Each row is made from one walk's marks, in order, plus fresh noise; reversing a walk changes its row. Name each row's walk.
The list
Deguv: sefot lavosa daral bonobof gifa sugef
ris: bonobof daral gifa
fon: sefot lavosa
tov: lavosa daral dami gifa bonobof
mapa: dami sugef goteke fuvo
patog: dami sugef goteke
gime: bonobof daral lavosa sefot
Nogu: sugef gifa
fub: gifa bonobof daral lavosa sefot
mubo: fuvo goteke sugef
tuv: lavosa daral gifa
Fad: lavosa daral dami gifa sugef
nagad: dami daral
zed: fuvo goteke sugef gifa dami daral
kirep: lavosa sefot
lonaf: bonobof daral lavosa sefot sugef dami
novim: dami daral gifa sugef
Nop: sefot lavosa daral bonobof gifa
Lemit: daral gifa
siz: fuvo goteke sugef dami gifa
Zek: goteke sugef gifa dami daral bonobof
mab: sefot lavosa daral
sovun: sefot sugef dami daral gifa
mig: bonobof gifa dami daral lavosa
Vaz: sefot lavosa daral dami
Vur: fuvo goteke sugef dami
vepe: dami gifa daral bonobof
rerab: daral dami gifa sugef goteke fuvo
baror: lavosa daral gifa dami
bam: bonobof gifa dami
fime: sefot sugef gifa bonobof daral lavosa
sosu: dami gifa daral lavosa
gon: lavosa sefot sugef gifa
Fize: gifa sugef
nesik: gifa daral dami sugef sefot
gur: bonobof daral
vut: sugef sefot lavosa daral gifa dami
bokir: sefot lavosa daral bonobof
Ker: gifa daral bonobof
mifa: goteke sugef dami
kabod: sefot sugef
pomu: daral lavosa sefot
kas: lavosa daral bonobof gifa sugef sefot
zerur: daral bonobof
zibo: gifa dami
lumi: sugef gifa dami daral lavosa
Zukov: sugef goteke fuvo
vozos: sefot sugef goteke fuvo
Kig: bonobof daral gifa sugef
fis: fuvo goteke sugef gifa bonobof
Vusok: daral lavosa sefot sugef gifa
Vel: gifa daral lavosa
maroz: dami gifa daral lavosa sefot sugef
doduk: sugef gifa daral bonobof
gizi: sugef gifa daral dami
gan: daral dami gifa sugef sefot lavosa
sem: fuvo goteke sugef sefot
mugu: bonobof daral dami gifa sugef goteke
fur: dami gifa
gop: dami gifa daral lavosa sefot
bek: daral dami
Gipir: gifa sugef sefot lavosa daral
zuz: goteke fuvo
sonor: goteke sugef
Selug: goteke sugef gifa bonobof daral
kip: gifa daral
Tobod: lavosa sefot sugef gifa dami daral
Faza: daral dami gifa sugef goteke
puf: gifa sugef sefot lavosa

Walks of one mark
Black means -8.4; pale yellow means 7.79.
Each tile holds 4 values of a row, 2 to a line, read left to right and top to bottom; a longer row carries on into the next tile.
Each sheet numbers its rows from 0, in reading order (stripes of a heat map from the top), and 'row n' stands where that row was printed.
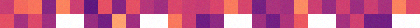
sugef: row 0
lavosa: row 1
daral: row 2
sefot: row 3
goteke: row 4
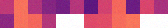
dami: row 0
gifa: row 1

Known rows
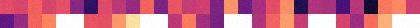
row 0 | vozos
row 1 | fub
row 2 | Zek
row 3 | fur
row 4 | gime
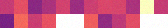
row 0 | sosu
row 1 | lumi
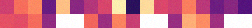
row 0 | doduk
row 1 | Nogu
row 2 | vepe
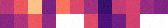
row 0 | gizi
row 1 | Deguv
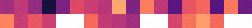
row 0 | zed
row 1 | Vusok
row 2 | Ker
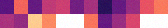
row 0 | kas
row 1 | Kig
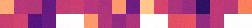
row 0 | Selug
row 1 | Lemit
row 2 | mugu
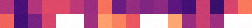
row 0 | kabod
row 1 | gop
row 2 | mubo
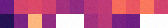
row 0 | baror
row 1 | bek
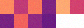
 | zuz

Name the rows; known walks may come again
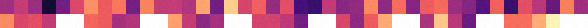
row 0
zed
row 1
rerab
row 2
Lemit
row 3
maroz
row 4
sovun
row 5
patog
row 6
nesik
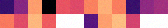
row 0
siz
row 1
mapa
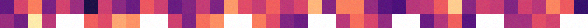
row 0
gon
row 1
sem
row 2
ris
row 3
zerur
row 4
nagad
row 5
vut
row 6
bokir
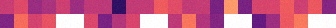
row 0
sosu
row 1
gur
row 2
Zek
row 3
vozos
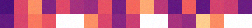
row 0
zibo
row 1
pomu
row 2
kas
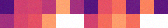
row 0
puf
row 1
Ker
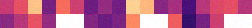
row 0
gizi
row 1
fon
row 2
kabod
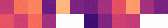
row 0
doduk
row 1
Vaz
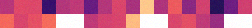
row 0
kip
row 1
Vel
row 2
novim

